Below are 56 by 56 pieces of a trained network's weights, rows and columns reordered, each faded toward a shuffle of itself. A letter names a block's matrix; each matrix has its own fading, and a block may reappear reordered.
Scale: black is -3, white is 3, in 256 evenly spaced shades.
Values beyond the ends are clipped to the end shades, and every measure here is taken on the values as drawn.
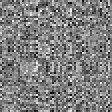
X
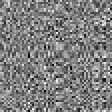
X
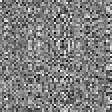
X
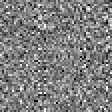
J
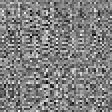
X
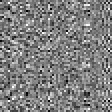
X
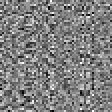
X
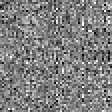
J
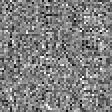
J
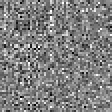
J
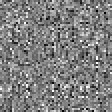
J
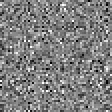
J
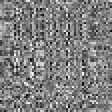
X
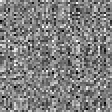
X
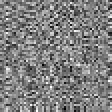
X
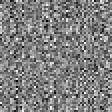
X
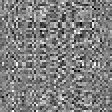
X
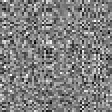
X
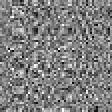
X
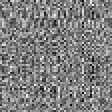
X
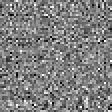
J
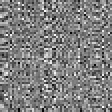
X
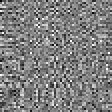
X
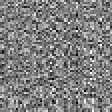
X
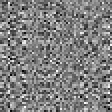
X
